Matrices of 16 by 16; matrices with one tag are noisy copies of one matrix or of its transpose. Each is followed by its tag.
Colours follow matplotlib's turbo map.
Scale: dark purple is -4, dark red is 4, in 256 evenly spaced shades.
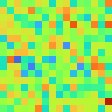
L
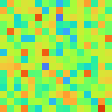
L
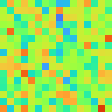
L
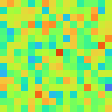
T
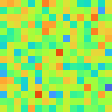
T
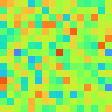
T
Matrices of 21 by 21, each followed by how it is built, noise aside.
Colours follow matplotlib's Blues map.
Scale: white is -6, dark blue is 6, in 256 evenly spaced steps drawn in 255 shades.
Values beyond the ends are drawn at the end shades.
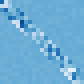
banded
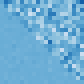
upper triangular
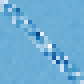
banded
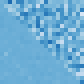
upper triangular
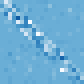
banded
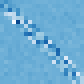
banded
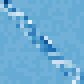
banded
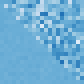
upper triangular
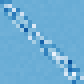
banded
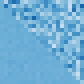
upper triangular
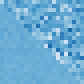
upper triangular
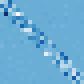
banded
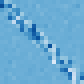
banded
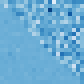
upper triangular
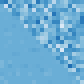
upper triangular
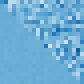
upper triangular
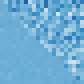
upper triangular
